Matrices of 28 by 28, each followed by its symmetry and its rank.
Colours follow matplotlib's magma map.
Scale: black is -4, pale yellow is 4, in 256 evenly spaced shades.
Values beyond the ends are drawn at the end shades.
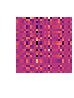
neither, rank two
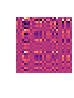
neither, rank two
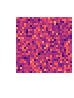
neither, full rank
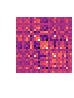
symmetric, rank three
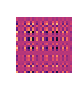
neither, rank one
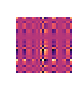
neither, rank one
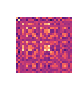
symmetric, rank three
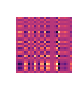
neither, rank one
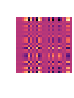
neither, rank one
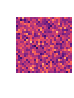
neither, full rank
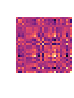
symmetric, rank three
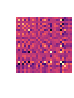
symmetric, rank three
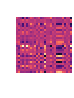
neither, rank two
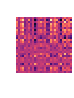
neither, rank two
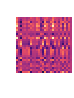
neither, rank two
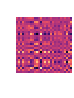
neither, rank two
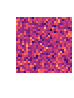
neither, full rank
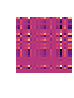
neither, rank one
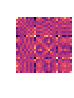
symmetric, rank three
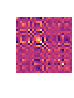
symmetric, rank three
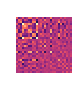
symmetric, rank three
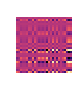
neither, rank one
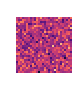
neither, full rank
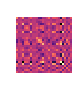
symmetric, rank three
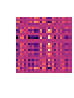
neither, rank two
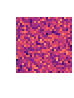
neither, full rank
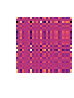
neither, rank one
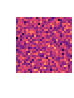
neither, full rank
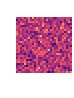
neither, full rank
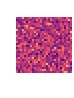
neither, full rank
